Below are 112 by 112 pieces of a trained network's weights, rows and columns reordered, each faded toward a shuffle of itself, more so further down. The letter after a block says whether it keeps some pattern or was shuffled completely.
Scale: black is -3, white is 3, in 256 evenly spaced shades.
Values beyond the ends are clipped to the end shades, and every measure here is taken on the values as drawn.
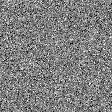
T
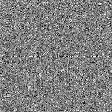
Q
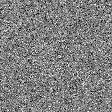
T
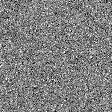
T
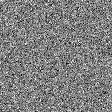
T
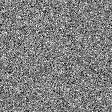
T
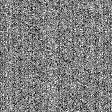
Q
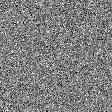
T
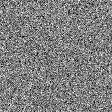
T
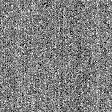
Q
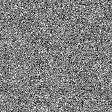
Q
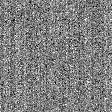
Q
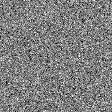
Q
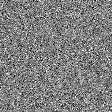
Q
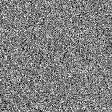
Q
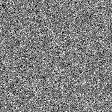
T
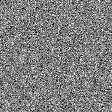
Q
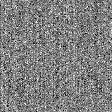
Q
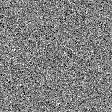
T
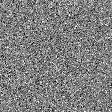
T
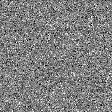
Q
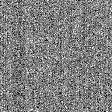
Q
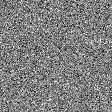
T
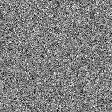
Q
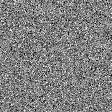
T
